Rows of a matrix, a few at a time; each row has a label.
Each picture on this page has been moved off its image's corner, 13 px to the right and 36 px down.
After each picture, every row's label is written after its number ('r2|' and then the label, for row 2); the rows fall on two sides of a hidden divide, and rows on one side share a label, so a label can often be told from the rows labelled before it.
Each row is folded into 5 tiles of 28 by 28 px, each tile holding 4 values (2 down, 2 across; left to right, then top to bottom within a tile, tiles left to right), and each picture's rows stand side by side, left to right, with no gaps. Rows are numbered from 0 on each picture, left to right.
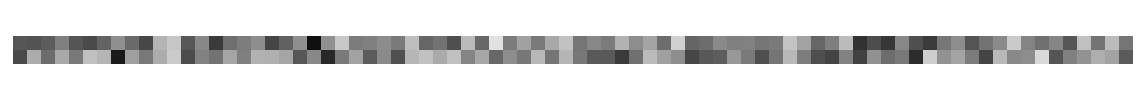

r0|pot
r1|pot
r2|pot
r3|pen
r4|pot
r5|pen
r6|pot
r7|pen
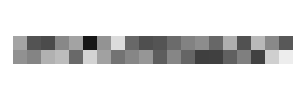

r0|pot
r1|pot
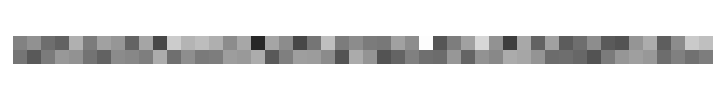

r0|pen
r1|pen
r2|pen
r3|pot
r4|pen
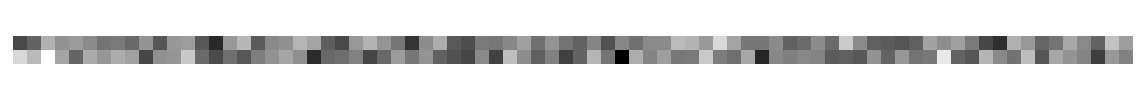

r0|pen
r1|pen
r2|pen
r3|pot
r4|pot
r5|pen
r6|pot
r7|pen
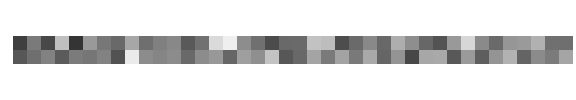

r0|pot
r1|pen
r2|pen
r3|pen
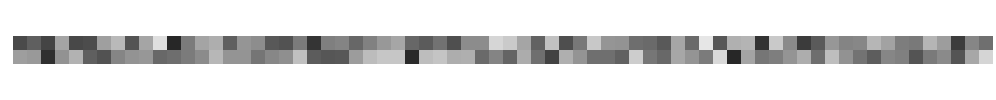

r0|pot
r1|pot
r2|pot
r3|pen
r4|pen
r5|pen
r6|pen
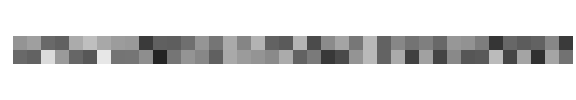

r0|pen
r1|pot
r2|pot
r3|pot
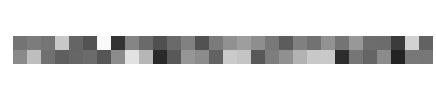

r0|pot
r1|pot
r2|pen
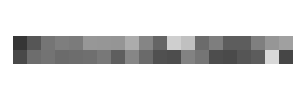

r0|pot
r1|pen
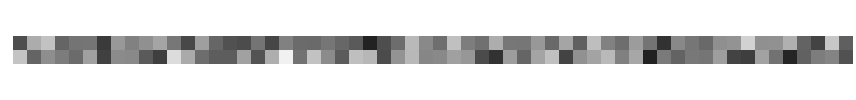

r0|pen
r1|pot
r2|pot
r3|pen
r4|pen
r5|pen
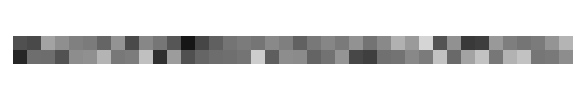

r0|pot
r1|pot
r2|pen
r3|pen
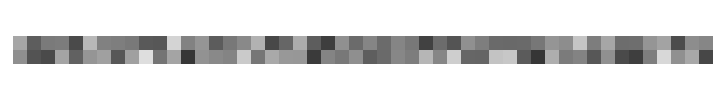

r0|pot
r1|pot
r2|pot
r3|pot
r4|pen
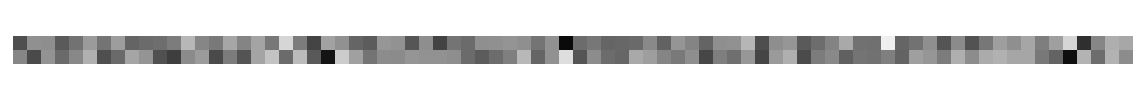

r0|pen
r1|pen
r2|pot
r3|pot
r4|pot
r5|pen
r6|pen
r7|pen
